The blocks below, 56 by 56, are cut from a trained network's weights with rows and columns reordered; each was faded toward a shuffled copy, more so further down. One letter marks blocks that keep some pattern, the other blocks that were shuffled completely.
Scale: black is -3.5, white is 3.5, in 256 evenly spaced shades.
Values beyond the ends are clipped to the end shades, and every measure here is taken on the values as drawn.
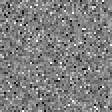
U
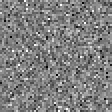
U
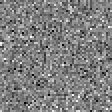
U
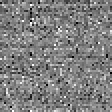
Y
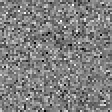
U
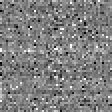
Y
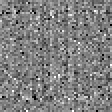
Y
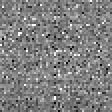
Y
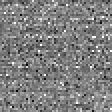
Y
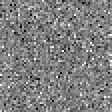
U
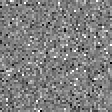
U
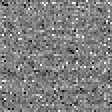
Y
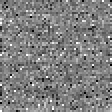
Y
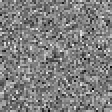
U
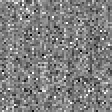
Y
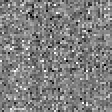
Y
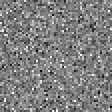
U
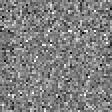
Y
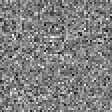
Y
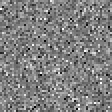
U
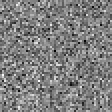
Y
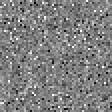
U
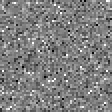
U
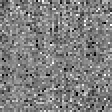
Y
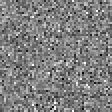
Y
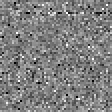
Y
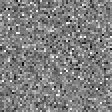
U
